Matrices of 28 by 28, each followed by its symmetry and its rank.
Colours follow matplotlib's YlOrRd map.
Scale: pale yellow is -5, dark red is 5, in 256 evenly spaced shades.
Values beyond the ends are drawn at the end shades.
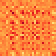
symmetric, rank three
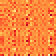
neither, rank three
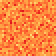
symmetric, full rank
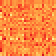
neither, rank five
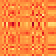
neither, rank two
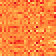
neither, rank five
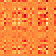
neither, rank two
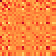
symmetric, rank three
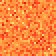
symmetric, full rank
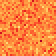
symmetric, full rank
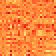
neither, rank five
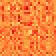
neither, rank five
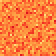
symmetric, full rank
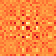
symmetric, rank three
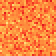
antisymmetric, full rank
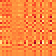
neither, rank two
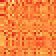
neither, rank three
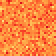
antisymmetric, full rank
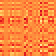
neither, rank two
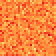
antisymmetric, full rank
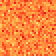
antisymmetric, full rank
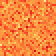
symmetric, full rank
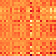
neither, rank two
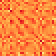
symmetric, rank three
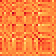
symmetric, rank three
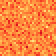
antisymmetric, full rank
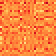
neither, rank three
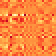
neither, rank three
